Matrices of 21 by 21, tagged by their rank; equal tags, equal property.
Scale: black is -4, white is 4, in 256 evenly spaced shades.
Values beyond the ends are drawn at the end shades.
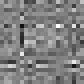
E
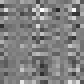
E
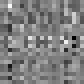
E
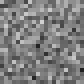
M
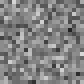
M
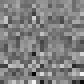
E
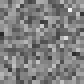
M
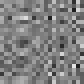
E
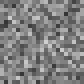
M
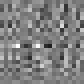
E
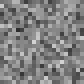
M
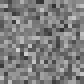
M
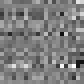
E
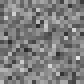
M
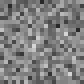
M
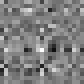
E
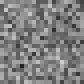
M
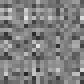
E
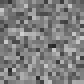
M
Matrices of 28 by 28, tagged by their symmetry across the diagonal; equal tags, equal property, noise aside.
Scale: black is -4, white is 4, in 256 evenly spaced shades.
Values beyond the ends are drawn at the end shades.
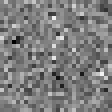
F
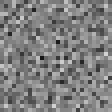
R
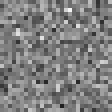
F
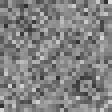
R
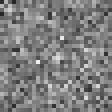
R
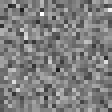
F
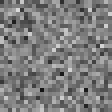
F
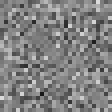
R
